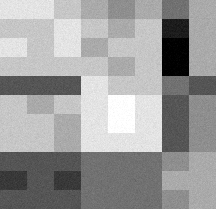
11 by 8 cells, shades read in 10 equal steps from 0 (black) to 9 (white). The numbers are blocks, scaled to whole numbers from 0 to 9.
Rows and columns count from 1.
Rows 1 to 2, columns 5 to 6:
5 6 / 6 7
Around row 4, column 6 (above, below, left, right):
7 7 6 0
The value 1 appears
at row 2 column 7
